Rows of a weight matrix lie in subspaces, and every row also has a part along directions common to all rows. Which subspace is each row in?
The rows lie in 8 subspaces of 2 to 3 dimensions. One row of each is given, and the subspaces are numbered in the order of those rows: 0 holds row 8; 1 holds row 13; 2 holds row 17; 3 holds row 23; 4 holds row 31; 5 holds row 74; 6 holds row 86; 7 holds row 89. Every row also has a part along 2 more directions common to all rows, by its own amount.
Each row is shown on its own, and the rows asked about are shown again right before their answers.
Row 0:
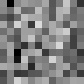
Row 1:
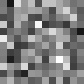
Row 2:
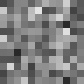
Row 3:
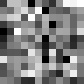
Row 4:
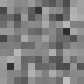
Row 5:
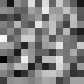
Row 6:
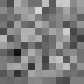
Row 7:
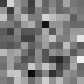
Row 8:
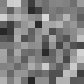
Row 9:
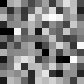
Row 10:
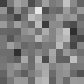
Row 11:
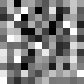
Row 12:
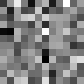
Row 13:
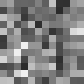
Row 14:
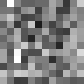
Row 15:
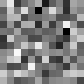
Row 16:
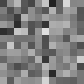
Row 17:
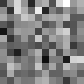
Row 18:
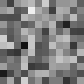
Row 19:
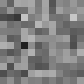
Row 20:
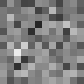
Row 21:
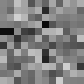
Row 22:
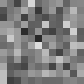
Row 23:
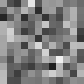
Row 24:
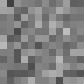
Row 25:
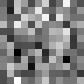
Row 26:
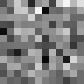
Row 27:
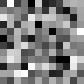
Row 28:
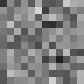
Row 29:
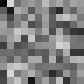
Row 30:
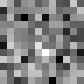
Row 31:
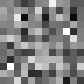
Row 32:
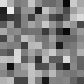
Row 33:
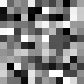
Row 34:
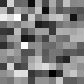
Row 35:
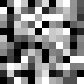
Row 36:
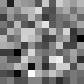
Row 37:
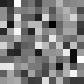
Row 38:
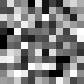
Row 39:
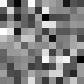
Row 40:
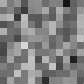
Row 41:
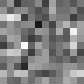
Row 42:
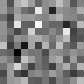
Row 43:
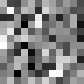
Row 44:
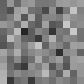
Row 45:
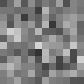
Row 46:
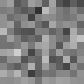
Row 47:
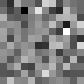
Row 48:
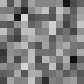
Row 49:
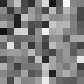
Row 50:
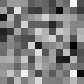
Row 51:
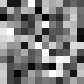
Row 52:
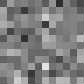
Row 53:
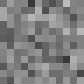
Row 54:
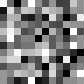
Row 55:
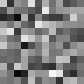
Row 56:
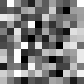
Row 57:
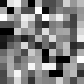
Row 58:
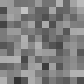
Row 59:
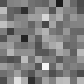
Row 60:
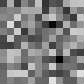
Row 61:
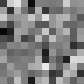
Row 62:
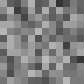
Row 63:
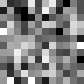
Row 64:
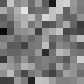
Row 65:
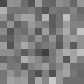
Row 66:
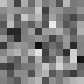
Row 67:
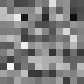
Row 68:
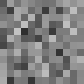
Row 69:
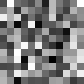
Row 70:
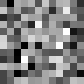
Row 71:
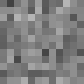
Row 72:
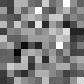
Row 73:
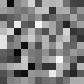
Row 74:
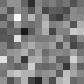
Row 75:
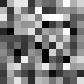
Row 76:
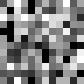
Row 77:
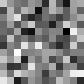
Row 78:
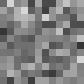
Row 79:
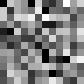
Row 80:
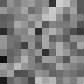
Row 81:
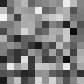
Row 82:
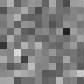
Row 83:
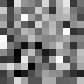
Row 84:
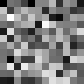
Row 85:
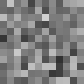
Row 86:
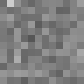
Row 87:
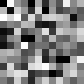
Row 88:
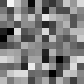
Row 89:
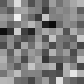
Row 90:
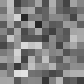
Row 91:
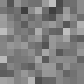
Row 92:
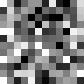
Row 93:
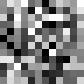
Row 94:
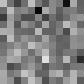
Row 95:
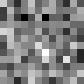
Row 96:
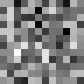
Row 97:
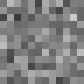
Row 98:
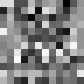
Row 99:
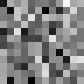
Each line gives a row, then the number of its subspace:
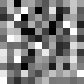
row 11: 3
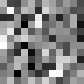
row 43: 3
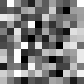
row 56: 6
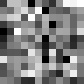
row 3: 2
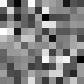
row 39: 7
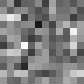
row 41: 4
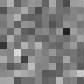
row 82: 7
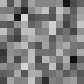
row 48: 3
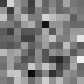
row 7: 2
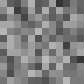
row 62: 2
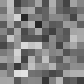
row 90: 4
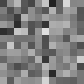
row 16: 5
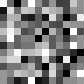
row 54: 0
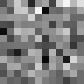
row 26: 2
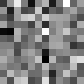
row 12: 5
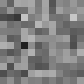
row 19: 4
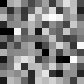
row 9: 1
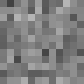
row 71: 6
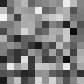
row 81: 5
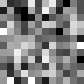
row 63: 1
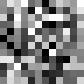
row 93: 5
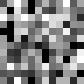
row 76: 0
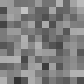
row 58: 2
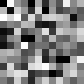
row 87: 4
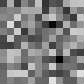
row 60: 0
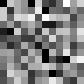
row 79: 0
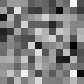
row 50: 6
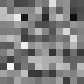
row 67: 4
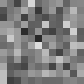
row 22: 3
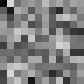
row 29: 7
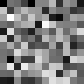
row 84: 5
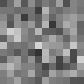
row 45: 7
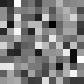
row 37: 7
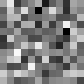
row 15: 1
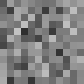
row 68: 3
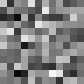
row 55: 4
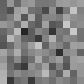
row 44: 3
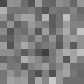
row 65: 0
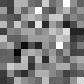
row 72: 0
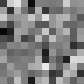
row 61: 0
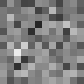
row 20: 5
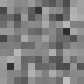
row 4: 4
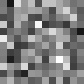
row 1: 7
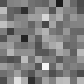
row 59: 2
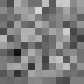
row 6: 2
